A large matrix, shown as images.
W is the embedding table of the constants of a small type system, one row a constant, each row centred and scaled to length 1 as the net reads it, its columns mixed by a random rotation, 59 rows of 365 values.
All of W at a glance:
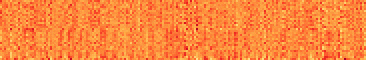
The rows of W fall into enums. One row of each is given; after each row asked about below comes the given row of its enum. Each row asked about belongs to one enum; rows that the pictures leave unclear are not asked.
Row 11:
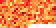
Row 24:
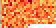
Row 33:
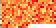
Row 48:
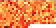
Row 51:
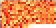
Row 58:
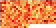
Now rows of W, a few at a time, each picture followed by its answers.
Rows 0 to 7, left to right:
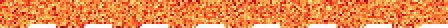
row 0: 11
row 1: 48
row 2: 48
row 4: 24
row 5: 58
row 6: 24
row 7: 51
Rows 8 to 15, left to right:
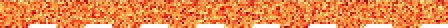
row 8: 48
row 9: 24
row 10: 33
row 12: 11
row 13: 48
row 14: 24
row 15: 58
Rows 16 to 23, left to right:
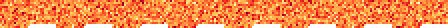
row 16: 11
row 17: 33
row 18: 24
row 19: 48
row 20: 11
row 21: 24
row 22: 33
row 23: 48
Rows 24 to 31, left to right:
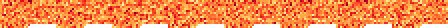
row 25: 11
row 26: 11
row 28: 24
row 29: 24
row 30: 24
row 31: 51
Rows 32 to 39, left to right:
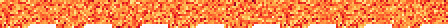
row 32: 51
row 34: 48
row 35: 51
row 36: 24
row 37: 51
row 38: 51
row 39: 33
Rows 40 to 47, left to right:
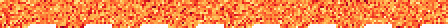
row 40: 51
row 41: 48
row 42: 33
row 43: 11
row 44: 51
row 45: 33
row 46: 24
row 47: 48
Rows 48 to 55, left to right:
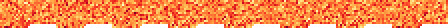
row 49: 24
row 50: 11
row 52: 51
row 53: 48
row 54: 51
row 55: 48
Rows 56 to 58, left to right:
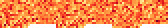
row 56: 51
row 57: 51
